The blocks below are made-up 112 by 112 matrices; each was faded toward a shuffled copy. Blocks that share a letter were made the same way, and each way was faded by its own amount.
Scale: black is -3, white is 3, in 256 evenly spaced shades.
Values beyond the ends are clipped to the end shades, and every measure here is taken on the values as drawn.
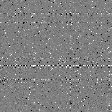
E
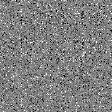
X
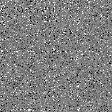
X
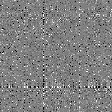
E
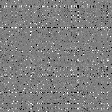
E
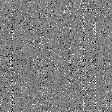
X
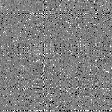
E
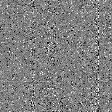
X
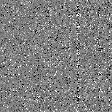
X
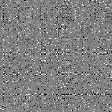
E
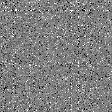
X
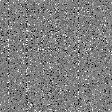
X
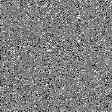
X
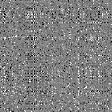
E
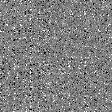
X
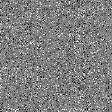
X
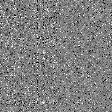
X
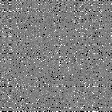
E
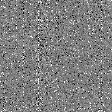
X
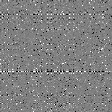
E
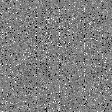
X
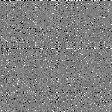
E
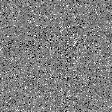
X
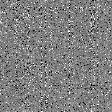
X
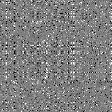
E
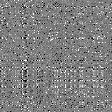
E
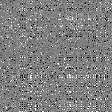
E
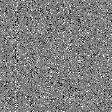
X
